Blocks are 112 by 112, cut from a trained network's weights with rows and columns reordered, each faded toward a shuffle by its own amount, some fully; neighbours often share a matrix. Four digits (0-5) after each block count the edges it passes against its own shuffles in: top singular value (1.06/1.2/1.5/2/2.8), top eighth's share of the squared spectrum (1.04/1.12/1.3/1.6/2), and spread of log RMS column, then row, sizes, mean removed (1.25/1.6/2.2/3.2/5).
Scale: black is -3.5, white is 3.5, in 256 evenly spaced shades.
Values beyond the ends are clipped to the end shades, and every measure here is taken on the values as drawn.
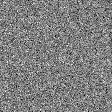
0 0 0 0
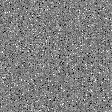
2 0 0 0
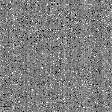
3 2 0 2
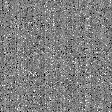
3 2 0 2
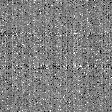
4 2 0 2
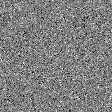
0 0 0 0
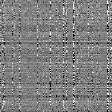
4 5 4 1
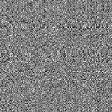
4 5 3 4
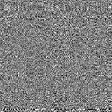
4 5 2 3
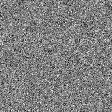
2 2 0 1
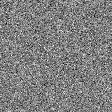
1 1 0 0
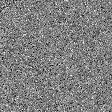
0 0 0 0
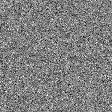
0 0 0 0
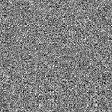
3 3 1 2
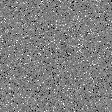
0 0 0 0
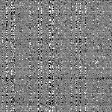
4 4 4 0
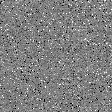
1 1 1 0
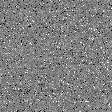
1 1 0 0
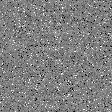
1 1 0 0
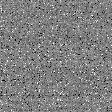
2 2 1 0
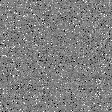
1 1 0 0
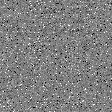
1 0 1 0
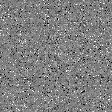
2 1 1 0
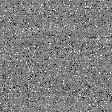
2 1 1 0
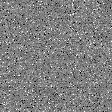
1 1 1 0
